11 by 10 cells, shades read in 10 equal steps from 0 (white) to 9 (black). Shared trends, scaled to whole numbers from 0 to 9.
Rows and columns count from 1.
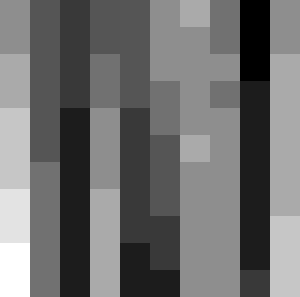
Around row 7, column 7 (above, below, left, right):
3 4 6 4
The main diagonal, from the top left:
4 6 7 5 7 6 4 4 8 2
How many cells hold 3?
14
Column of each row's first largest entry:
9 9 9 9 3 3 3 3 3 3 3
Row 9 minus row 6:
-1 -1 0 -1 0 1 1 0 0 -1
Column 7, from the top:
3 4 4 4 4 3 4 4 4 4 4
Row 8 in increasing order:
1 3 3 4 4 5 6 7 8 8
